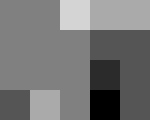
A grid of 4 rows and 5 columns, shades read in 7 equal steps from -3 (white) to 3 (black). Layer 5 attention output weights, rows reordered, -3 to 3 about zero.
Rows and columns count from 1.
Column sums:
1 -1 -2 5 2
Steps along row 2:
same same up same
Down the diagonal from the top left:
0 0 0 3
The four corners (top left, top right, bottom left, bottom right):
0 -1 1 1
